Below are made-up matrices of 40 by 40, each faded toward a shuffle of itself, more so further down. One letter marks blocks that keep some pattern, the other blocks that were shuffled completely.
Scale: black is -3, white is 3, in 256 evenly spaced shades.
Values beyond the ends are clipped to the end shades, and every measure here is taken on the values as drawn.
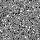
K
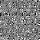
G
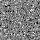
K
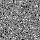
K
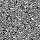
K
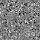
G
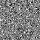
K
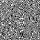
G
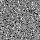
K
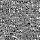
G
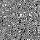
G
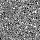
K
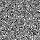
K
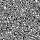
K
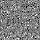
G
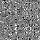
G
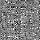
G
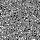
K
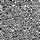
G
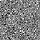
G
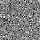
G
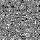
G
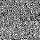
G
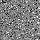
K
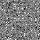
G
